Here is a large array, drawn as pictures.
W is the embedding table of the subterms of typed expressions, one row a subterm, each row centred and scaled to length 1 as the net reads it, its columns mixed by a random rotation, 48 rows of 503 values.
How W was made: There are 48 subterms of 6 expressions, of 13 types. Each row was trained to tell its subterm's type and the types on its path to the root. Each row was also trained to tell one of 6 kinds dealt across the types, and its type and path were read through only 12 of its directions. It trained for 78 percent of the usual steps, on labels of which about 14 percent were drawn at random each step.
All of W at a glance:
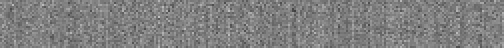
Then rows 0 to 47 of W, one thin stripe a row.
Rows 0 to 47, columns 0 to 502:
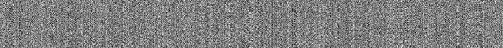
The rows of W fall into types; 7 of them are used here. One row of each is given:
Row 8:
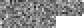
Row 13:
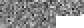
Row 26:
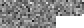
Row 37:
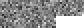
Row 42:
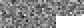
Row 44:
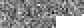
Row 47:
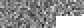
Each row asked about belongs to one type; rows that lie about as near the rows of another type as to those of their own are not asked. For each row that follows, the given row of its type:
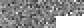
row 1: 42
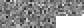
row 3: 44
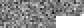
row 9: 37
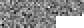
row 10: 8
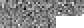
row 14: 44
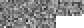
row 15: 47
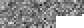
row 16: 13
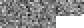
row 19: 26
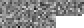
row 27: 26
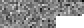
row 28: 44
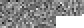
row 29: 47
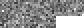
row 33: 37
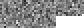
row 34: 26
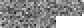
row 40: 8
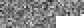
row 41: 13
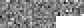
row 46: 13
